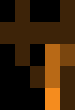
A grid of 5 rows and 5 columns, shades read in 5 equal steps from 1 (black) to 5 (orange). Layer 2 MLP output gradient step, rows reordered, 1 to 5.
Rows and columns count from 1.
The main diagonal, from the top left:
1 2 1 4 2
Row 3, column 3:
1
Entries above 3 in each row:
0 0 1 1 1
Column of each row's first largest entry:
2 1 4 4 4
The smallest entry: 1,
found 10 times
